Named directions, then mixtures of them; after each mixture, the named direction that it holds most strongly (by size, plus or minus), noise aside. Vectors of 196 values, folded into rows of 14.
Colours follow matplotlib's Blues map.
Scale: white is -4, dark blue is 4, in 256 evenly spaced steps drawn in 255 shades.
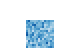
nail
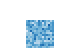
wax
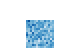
nail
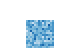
wax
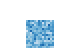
wax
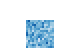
nail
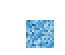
nail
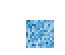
nail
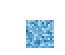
wax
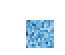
nail
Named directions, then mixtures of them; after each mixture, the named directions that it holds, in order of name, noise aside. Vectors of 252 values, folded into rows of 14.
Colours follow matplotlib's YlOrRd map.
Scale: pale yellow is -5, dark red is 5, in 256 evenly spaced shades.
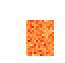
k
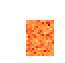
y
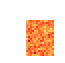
k, y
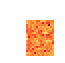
y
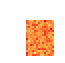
k, y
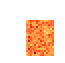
k, y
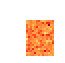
y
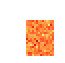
k, y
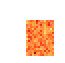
k, y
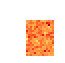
y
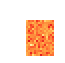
k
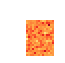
y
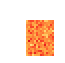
k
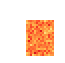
k, y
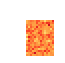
k, y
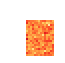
y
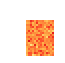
k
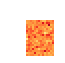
y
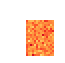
k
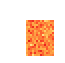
k
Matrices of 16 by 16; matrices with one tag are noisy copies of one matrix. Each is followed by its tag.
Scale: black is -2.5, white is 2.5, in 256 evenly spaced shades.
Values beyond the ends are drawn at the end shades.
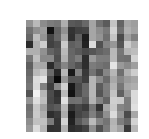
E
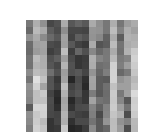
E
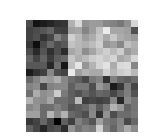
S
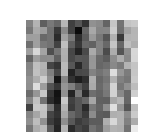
E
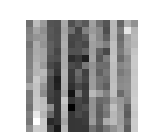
E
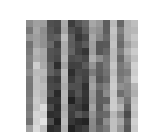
E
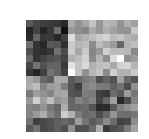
S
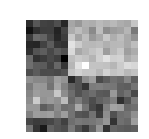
S
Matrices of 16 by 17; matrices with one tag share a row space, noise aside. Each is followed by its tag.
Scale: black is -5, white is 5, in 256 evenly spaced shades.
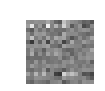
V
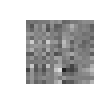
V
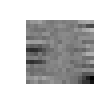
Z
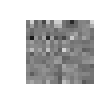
V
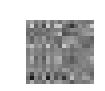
V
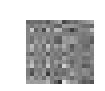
V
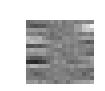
Z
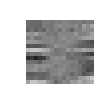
Z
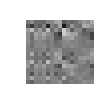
V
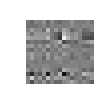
V
